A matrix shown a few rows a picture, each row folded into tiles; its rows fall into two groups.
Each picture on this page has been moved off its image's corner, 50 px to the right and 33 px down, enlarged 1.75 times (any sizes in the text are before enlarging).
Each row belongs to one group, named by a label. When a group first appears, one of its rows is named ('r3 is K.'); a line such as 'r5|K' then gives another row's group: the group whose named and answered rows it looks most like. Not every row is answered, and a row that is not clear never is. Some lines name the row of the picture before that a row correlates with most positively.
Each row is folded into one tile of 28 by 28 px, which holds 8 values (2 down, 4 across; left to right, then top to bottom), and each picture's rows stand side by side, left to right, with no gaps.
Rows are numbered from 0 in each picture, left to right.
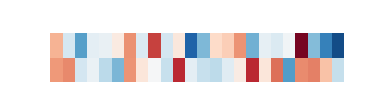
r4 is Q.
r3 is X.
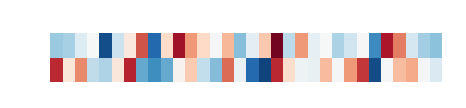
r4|X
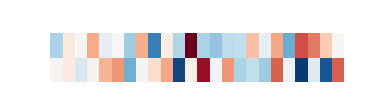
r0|X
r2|X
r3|Q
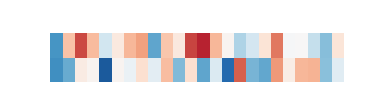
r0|X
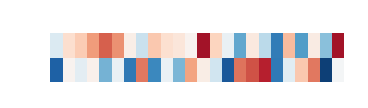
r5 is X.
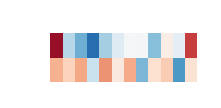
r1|Q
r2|X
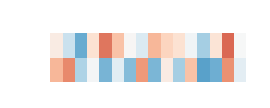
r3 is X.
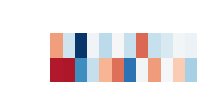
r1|X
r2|Q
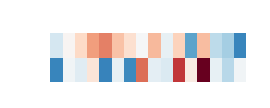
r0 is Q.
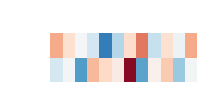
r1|Q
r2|X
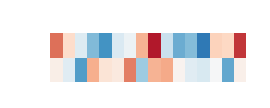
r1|Q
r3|X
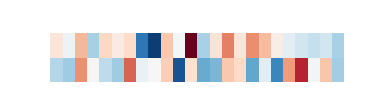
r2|X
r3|X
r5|Q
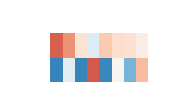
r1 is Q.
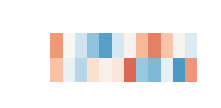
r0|Q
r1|Q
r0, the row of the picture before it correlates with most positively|0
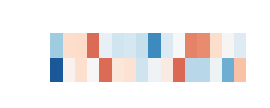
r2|Q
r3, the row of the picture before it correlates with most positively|2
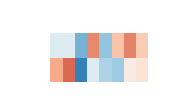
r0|X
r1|X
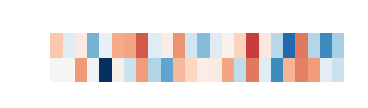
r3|Q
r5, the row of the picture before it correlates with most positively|0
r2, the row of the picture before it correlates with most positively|1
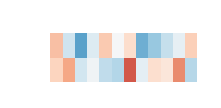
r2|Q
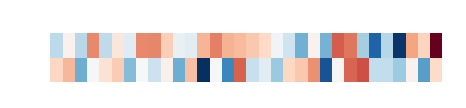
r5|X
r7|X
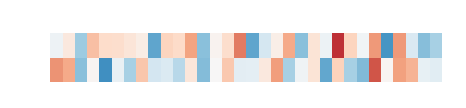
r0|X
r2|X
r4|Q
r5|X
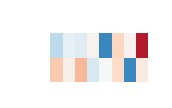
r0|Q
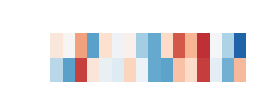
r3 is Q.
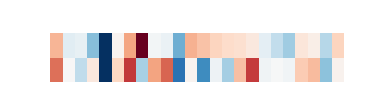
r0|Q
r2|X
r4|Q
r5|X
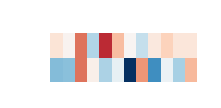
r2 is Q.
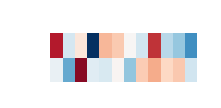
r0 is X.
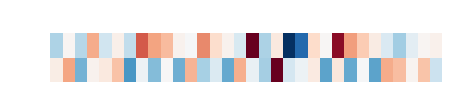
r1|X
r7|Q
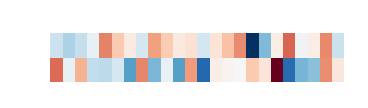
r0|Q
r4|Q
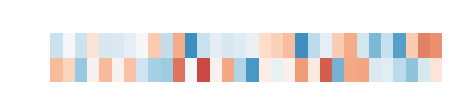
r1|Q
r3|Q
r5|Q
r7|X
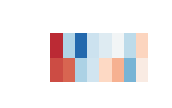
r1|X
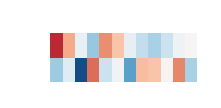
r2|Q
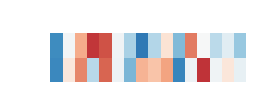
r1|Q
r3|Q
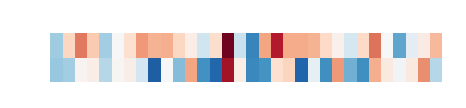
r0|X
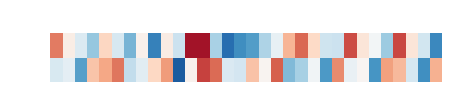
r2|X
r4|Q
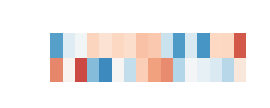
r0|Q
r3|X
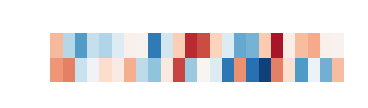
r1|Q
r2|Q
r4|X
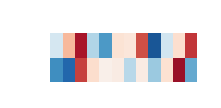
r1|X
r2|Q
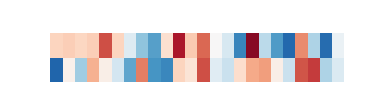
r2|X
